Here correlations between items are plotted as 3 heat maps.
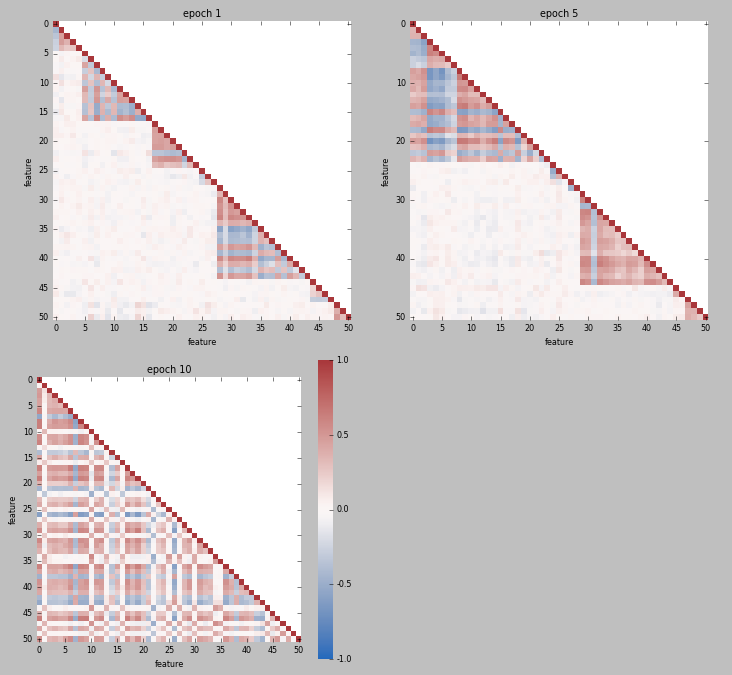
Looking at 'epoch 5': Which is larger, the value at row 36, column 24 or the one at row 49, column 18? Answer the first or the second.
the second
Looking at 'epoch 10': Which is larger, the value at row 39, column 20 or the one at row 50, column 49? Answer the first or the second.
the first
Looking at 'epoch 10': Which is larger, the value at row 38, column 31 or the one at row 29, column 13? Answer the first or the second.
the second
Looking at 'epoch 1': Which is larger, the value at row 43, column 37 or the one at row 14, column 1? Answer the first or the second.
the second
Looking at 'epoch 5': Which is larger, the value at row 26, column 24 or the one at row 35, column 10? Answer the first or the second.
the second
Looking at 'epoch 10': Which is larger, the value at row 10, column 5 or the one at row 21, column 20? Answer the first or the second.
the first
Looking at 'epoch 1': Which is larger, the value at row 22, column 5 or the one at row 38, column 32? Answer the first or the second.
the second
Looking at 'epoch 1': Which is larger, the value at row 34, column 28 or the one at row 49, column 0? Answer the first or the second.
the first
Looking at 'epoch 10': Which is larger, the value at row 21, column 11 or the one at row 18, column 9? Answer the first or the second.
the second
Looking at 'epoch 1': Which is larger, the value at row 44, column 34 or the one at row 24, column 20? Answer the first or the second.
the second
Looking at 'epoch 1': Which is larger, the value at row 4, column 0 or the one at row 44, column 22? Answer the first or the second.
the second
